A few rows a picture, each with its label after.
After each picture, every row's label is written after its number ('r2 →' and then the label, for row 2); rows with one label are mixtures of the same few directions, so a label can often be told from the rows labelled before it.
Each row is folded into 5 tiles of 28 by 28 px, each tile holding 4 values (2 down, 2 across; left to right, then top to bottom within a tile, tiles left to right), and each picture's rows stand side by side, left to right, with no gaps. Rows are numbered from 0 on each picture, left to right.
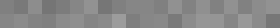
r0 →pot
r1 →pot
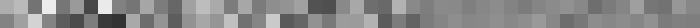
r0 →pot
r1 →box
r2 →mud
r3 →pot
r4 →mud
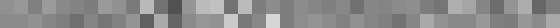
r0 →pot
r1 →box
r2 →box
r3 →mud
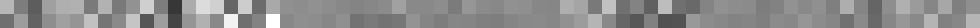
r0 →box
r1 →box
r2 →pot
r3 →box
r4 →pot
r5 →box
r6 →box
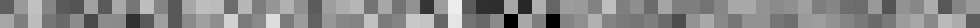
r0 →box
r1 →box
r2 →box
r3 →box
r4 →pot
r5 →mud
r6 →pot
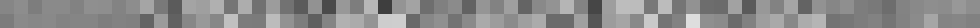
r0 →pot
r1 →box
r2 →pot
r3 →pot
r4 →box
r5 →pot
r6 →mud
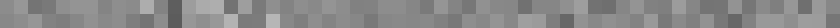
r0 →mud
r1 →box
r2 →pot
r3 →pot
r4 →mud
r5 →pot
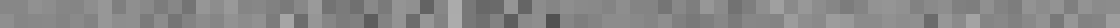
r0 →mud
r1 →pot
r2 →box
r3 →box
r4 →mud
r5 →box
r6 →mud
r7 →box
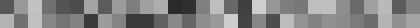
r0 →box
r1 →mud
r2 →mud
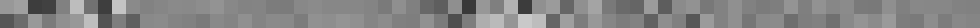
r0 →mud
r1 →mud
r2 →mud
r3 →pot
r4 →box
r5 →box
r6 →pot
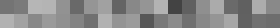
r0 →mud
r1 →mud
